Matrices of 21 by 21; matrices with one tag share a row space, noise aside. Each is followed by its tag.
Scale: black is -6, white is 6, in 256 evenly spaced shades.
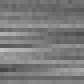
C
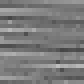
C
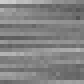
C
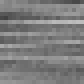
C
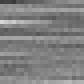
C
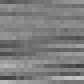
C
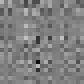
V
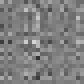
V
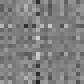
V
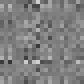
V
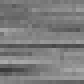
C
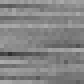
C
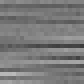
C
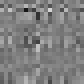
V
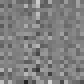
V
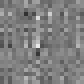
V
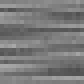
C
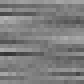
C
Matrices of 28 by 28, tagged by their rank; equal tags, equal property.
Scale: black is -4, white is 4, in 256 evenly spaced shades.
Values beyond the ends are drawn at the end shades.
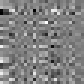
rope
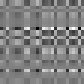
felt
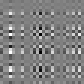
felt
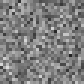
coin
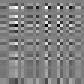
felt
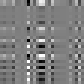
felt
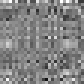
rope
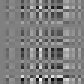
felt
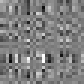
rope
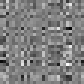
rope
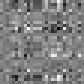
rope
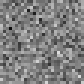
coin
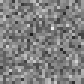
coin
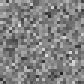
coin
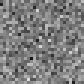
coin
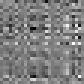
rope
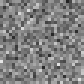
coin
